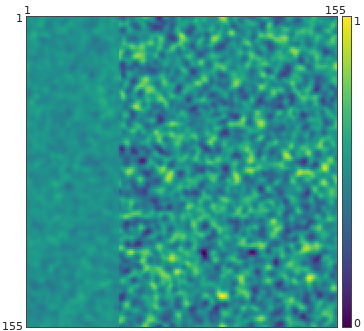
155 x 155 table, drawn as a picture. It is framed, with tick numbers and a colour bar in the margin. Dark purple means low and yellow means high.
The field is mottled with small blotches. No lone cell stands out from its neighbours. On average the colour sits 50% of the way up the scale. The left part is calmer, up to a seam about 30% of the way across.
